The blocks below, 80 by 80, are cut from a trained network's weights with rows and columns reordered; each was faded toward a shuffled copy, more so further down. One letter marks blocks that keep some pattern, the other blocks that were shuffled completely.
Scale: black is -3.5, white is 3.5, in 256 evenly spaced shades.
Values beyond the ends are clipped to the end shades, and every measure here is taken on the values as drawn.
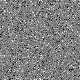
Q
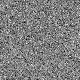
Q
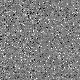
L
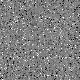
L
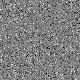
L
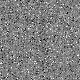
L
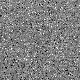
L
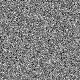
Q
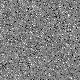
Q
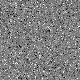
Q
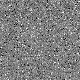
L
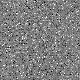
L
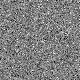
Q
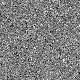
Q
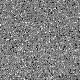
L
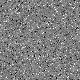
Q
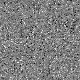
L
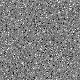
Q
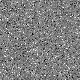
Q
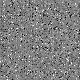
L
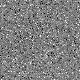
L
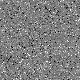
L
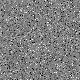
Q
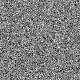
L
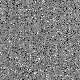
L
